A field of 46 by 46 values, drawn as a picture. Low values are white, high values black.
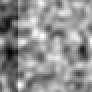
The left part is higher, up to a seam about 20% of the way across. The field is mottled with small blotches. No lone cell stands out from its neighbours. Neither half mirrors the other.
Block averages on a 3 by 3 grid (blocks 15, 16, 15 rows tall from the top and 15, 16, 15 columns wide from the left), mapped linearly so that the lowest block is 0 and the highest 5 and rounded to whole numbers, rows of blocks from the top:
500 | 502 | 311
